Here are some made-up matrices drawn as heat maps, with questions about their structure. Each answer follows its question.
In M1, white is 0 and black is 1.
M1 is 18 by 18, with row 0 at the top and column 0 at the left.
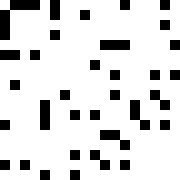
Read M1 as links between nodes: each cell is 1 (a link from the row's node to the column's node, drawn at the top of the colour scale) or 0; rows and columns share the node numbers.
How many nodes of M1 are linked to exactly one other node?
3
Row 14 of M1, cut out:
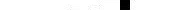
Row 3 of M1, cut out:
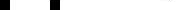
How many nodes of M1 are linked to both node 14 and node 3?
0
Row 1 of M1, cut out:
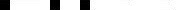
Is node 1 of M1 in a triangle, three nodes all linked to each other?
yes
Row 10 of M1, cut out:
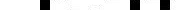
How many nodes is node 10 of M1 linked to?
3
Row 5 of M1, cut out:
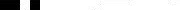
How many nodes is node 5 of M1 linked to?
3
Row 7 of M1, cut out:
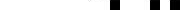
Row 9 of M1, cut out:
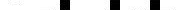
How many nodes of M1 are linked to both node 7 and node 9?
2
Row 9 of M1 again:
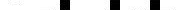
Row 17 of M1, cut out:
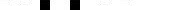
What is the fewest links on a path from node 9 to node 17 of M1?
3
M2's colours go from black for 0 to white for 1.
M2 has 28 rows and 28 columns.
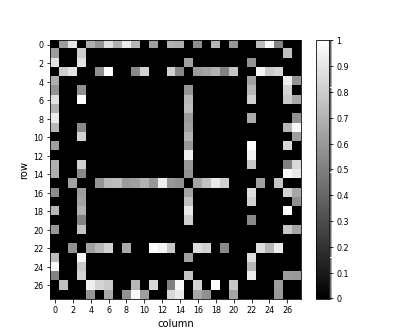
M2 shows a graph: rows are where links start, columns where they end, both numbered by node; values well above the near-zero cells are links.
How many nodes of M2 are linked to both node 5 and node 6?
5
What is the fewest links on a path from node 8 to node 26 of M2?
3
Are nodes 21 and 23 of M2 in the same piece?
no
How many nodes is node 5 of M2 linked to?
5
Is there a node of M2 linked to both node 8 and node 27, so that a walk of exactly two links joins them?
no
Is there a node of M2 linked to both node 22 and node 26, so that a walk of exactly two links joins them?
yes
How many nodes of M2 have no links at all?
1
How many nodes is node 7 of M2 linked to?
2
